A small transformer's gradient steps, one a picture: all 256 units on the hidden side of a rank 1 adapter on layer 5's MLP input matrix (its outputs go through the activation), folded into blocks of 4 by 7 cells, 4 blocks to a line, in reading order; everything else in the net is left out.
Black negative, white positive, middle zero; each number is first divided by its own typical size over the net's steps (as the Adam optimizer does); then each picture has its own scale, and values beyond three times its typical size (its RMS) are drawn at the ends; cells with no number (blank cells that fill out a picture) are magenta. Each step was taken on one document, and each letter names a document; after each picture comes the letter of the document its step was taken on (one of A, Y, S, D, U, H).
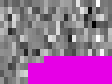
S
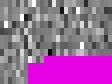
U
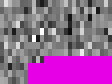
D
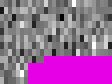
D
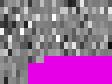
U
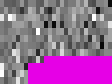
S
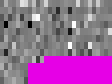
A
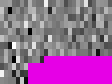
S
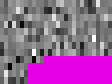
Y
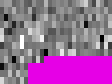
S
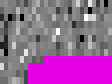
A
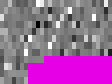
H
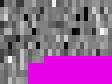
U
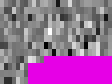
D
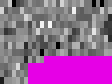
S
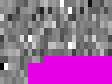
H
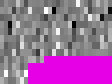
S
